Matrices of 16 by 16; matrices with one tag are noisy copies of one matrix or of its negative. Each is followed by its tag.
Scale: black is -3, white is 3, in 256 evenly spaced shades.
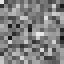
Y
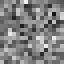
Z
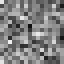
Y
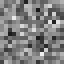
Z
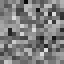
Z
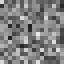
Y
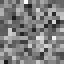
Z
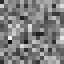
Y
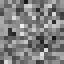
Z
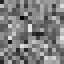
Y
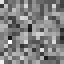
Y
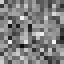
Y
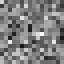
Y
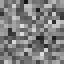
Z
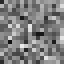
Y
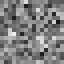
Z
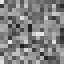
Y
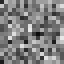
Y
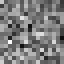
Y
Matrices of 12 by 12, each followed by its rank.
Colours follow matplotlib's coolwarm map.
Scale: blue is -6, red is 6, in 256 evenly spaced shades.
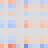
one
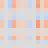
one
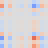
one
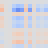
one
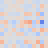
two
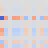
one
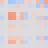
two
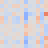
two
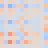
two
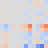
two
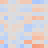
two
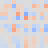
two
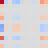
one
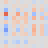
two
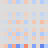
one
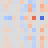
two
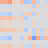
two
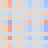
one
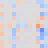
two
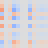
one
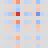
one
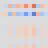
one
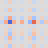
one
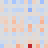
two
